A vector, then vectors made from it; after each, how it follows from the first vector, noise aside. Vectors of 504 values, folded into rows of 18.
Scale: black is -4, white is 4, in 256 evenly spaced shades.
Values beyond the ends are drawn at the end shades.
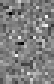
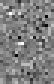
negated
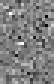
negated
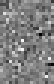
wrapped around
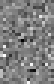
wrapped around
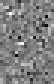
negated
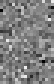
wrapped around
